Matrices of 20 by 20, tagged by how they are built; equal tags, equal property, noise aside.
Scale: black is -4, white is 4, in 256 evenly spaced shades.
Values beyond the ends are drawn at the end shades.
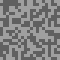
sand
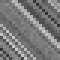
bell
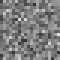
sand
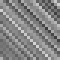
bell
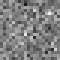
sand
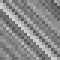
bell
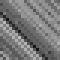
bell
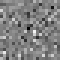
sand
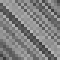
bell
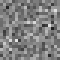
sand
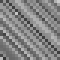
bell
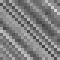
bell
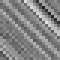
bell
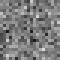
sand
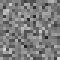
sand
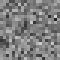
sand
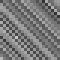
bell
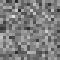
sand
